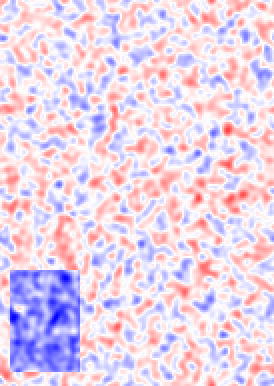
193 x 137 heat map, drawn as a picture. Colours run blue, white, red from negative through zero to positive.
The ninth with the lowest average is the bottom left. The texture is blotchy. Neither half mirrors the other. In the bottom left lies a patch that is lower than the rest. No regular stripes run through it.
